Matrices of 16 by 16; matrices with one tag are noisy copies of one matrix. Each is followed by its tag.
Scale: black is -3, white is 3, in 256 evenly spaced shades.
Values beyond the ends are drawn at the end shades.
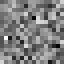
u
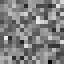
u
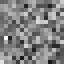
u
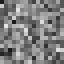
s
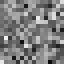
u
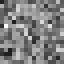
s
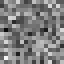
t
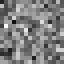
s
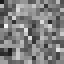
s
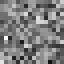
u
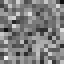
t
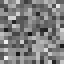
t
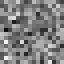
t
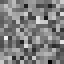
u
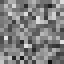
u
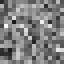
s
